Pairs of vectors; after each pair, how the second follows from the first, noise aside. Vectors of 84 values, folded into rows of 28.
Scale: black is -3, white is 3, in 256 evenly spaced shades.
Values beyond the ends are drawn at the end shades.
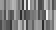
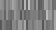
shrunk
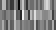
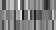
negated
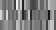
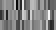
negated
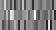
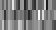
shuffled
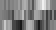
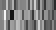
shuffled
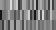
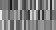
negated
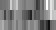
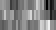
negated
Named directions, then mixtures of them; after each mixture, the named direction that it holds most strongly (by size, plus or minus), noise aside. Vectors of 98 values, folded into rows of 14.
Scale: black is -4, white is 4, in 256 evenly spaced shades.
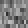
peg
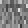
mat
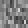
peg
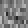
peg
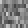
peg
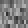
peg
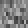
peg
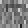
mat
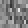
mat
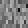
mat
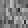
peg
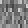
mat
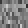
mat
